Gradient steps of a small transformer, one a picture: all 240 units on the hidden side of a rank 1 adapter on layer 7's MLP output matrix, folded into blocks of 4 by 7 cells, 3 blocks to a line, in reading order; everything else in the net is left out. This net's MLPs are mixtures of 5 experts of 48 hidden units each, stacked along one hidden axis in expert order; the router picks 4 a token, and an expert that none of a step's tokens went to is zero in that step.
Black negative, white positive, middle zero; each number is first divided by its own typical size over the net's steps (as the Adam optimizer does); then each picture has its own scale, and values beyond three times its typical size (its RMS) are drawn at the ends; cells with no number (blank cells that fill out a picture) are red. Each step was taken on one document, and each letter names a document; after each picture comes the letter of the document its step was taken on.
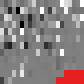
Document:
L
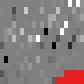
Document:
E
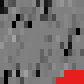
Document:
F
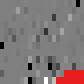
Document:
E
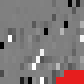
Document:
E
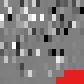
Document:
L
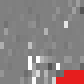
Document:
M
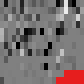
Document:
L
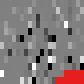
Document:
M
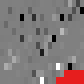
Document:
M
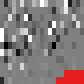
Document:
L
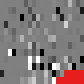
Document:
M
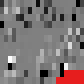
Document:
F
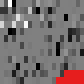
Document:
F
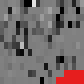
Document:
L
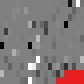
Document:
E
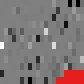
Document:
E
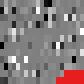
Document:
F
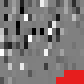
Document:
L
